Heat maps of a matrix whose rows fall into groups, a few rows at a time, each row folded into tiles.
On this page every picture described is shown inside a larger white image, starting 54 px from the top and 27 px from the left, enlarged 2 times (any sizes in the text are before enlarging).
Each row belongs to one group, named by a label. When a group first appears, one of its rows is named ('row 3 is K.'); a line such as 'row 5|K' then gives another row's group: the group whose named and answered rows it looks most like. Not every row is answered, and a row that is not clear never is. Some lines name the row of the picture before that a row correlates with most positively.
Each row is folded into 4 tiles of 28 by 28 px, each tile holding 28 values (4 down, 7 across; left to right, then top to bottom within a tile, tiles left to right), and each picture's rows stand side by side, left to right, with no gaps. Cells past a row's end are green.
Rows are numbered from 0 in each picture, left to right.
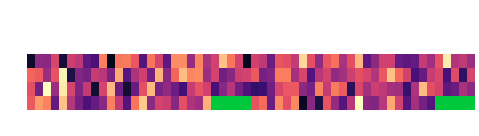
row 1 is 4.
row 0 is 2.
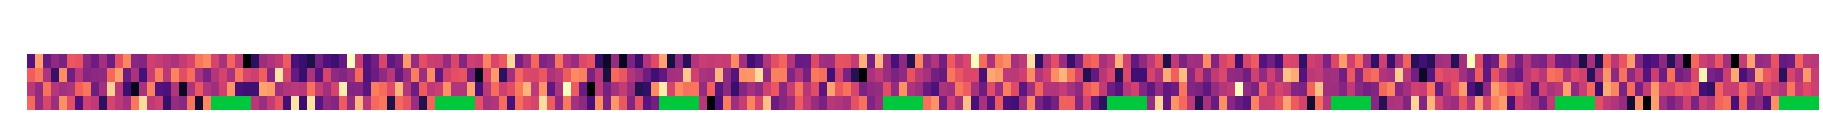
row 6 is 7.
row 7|7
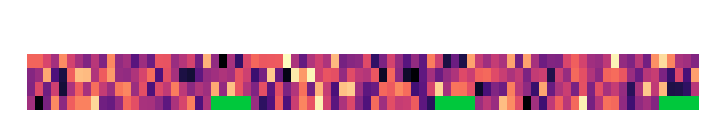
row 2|4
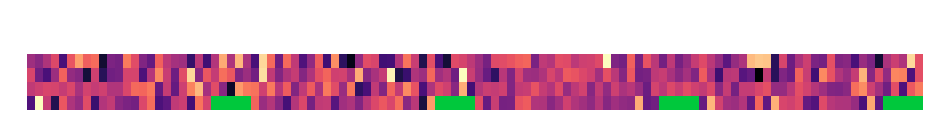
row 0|2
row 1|7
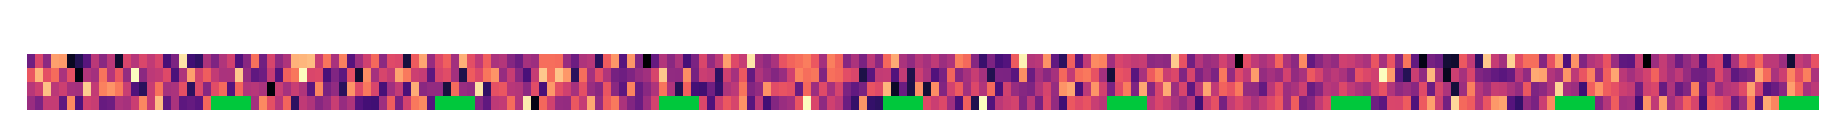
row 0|7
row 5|7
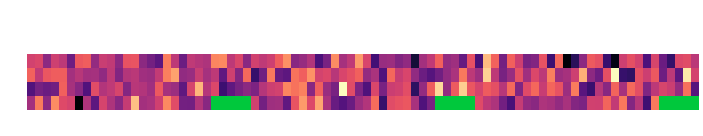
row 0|4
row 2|7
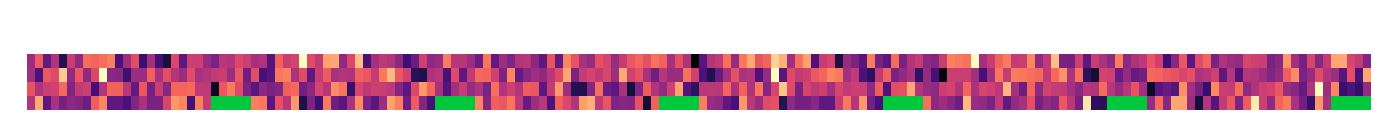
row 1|4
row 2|2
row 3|4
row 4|4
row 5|4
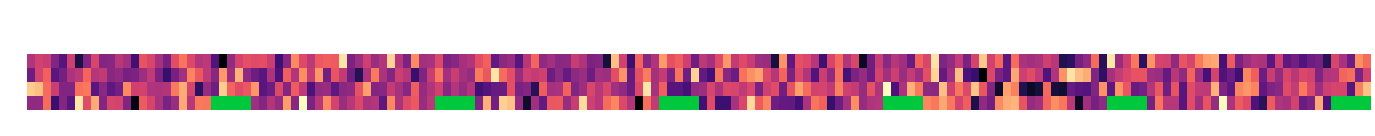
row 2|4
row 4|2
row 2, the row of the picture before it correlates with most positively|5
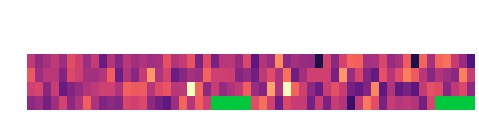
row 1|2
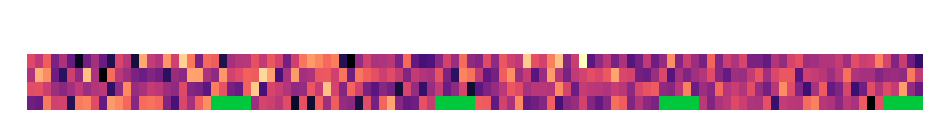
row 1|7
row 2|4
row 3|2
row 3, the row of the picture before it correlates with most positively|1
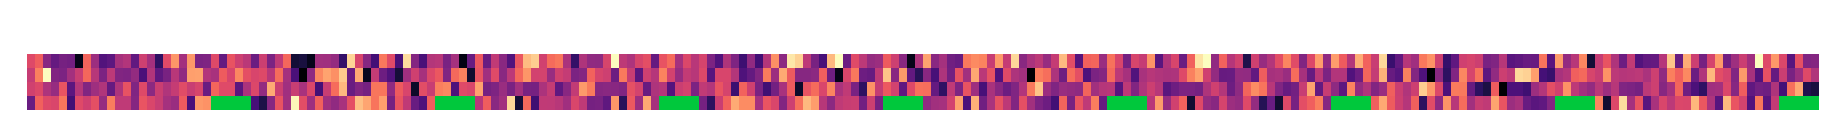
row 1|7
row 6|2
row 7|2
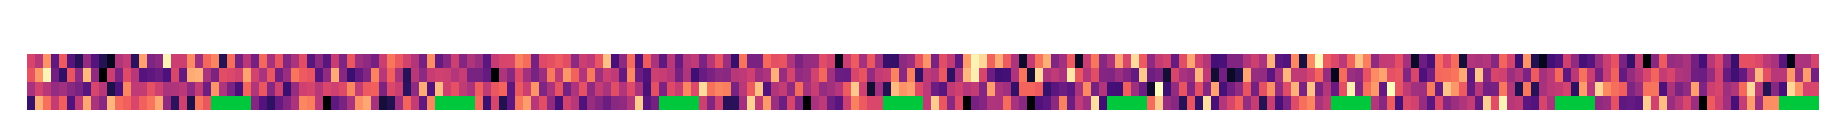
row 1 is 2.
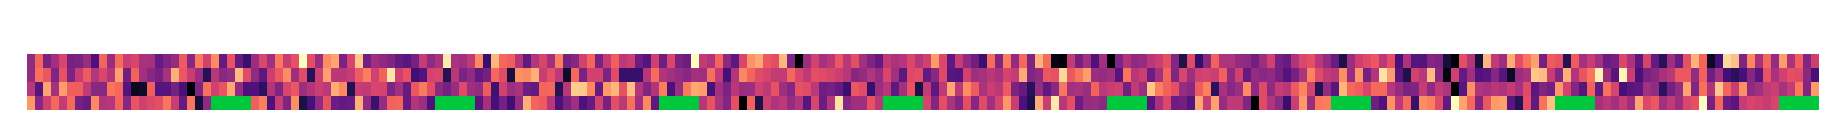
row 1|4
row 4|7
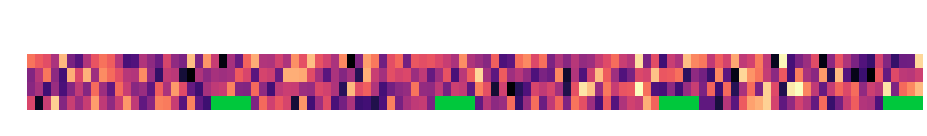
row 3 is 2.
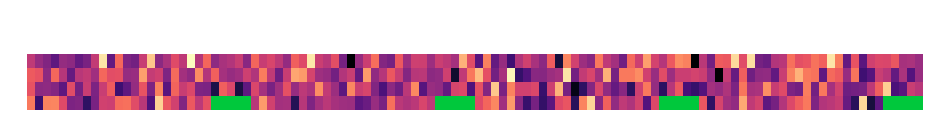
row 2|2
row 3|4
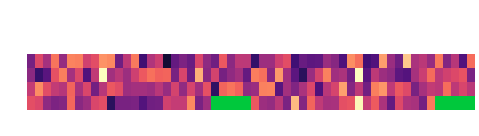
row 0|4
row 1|7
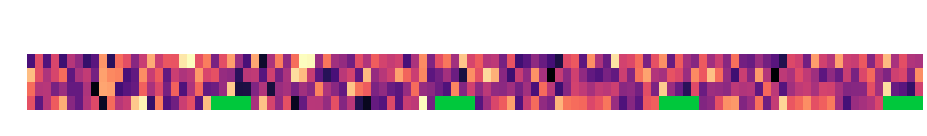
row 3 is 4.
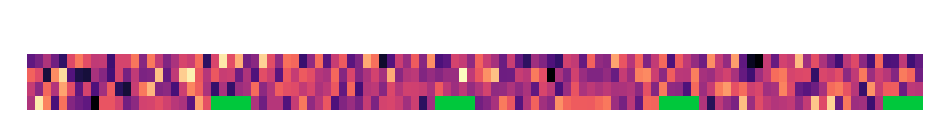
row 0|2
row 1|7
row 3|7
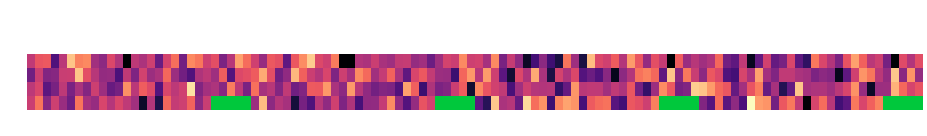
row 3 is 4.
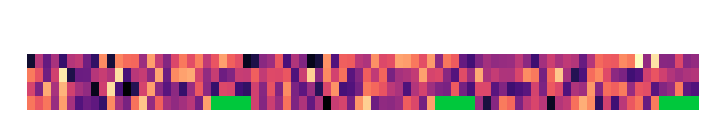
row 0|2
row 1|2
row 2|2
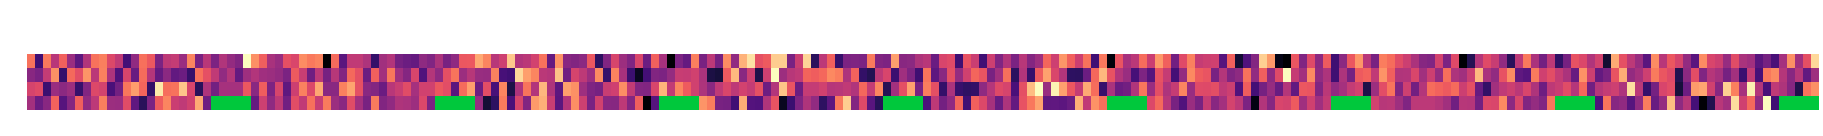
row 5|7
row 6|7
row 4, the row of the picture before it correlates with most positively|2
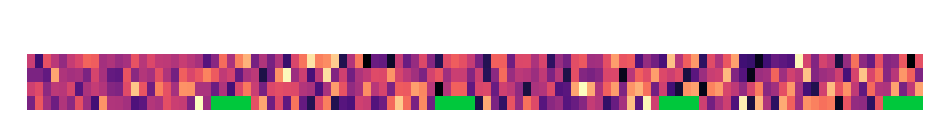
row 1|4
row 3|7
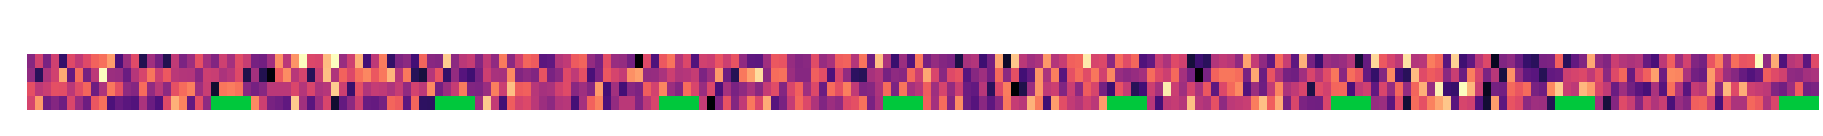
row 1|4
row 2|2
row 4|2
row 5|7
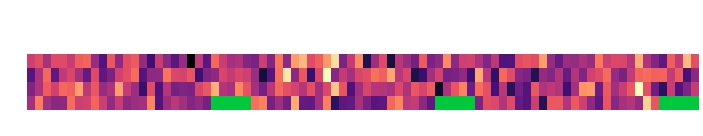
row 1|4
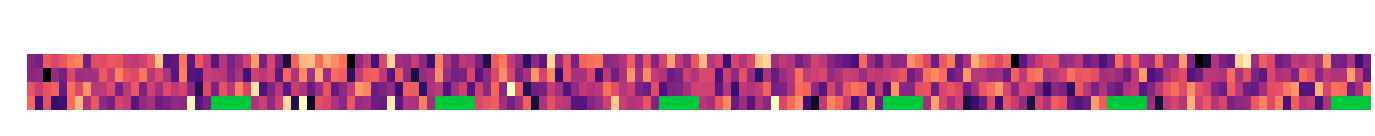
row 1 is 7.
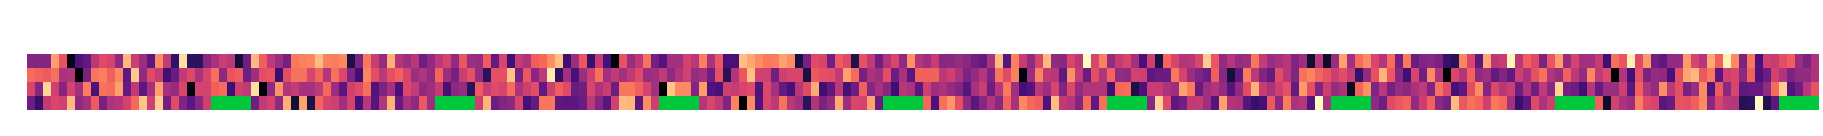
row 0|7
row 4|2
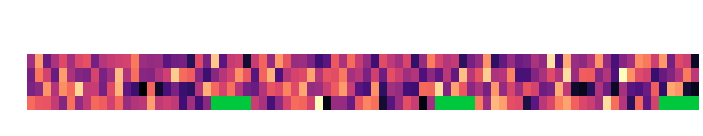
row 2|2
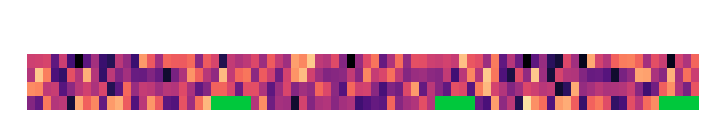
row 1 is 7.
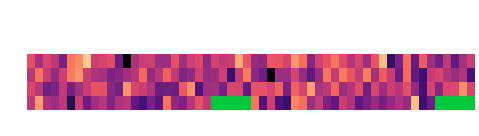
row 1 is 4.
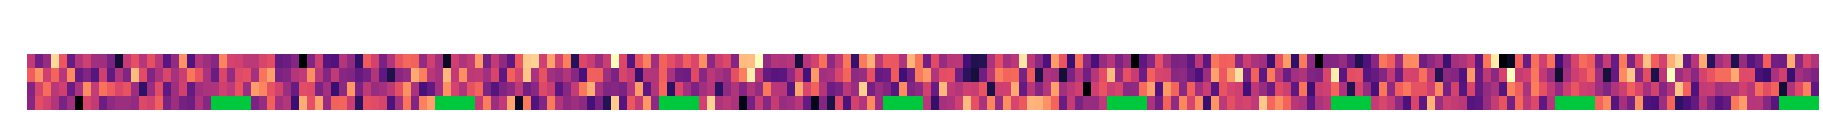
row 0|7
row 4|7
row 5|7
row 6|7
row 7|4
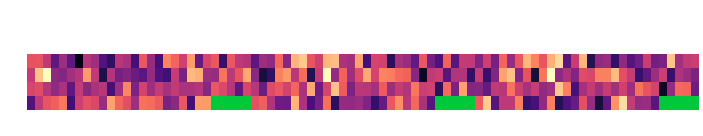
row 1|4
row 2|4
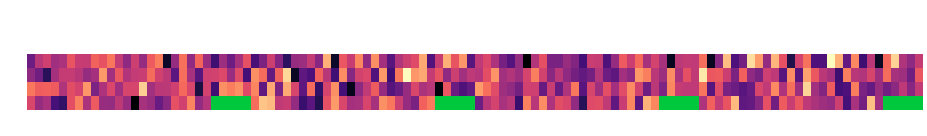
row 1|2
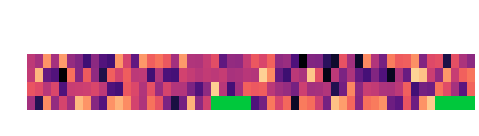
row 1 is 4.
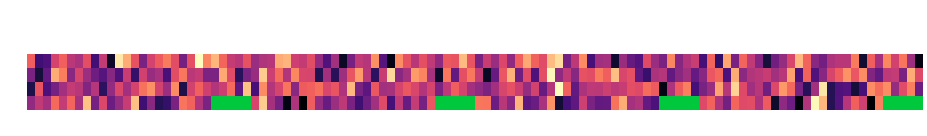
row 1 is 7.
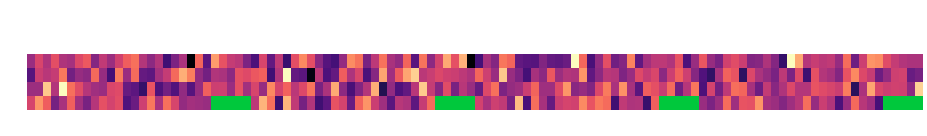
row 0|2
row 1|2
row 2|7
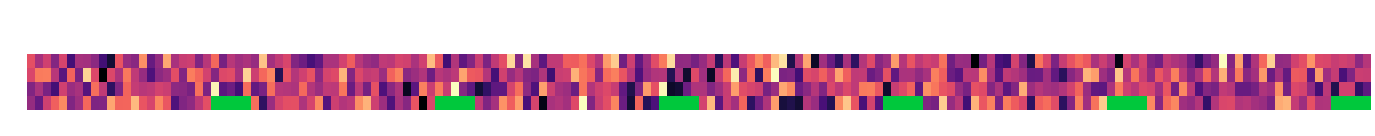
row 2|4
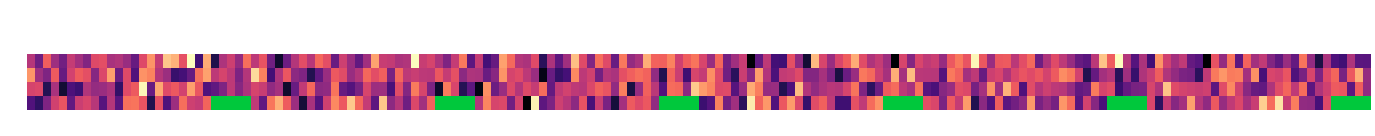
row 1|2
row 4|4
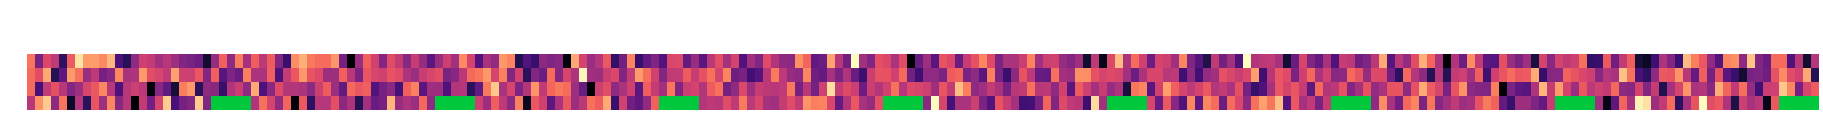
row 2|7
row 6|2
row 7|7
